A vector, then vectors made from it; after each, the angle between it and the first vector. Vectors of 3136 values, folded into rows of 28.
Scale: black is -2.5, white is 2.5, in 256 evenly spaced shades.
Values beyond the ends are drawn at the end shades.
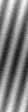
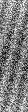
partly aligned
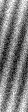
nearly parallel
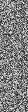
orthogonal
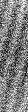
partly aligned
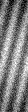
nearly opposite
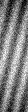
nearly opposite
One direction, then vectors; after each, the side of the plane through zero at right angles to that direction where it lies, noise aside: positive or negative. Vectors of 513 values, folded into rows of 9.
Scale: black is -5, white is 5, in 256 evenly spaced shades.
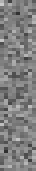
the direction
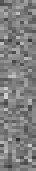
negative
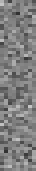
positive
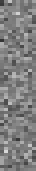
negative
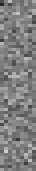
negative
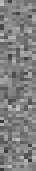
positive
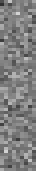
negative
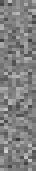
negative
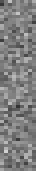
negative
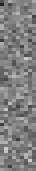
negative
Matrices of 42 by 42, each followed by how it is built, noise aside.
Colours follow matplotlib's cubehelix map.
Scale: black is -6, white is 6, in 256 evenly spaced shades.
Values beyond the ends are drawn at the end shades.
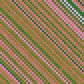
Toeplitz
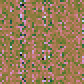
uneven columns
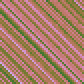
Toeplitz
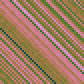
Toeplitz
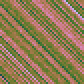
Toeplitz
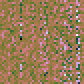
uneven columns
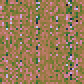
uneven columns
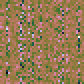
uneven columns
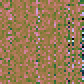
uneven columns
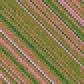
Toeplitz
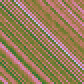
Toeplitz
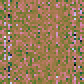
uneven columns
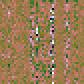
uneven columns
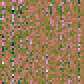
uneven columns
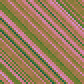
Toeplitz
